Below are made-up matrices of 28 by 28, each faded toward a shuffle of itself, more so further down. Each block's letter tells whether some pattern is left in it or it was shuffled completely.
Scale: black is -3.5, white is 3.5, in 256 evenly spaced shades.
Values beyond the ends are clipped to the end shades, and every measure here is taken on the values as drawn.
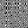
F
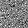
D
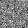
D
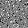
D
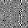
F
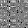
F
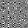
F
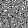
D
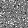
D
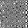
F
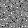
D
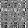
F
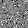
D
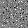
D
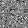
D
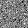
D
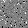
D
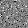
D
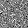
D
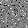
D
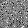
D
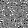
D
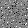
D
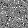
D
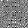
F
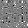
F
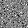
D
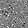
D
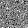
D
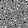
D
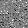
D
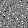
D
